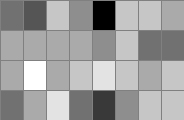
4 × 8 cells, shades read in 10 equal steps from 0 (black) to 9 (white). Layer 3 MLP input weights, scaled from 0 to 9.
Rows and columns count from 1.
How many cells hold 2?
1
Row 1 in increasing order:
0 3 4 5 6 7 7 7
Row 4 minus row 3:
-2 -3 2 -3 -6 -2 1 0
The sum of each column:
20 24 27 22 15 26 24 24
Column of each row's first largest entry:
3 6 2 3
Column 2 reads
3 6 9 6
